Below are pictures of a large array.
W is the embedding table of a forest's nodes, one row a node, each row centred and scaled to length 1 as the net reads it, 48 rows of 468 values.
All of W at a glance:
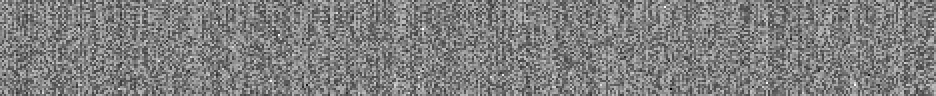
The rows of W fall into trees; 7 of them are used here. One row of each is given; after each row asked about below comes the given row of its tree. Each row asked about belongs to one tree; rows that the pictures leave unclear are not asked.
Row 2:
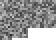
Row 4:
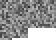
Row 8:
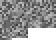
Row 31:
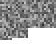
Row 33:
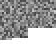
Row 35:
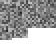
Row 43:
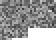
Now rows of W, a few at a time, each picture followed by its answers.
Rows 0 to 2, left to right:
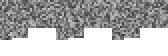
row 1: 33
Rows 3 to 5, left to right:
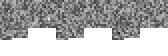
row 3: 8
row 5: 8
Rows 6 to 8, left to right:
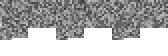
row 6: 2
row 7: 8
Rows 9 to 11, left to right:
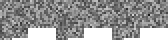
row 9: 4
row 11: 8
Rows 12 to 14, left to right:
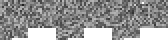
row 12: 33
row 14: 35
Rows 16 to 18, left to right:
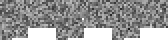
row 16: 43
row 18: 31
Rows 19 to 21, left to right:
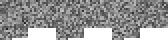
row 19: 43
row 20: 4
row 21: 2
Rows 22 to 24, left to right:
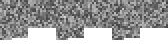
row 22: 35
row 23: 33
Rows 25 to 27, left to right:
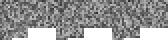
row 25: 31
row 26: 8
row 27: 33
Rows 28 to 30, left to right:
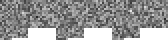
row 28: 8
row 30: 33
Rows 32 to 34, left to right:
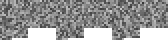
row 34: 33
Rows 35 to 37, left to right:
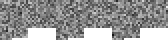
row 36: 2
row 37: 4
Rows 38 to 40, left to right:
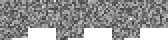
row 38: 43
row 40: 4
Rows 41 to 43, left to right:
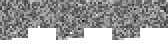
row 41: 8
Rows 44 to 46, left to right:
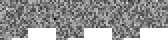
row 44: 35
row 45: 33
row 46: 33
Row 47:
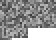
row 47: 8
